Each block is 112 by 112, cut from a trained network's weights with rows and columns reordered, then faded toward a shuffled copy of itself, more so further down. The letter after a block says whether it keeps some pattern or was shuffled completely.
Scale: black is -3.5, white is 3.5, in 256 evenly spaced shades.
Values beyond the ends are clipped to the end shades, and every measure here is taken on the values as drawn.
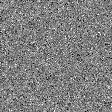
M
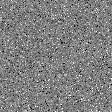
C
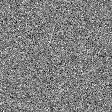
C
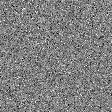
C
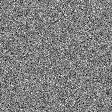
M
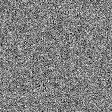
M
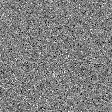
M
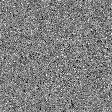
C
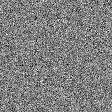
C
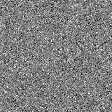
M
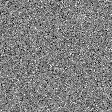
C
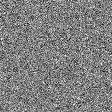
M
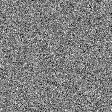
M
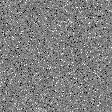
C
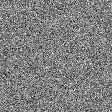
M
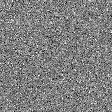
M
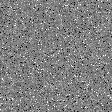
C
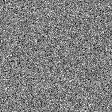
C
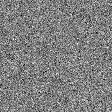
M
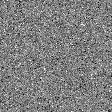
M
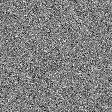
C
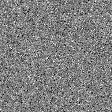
M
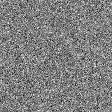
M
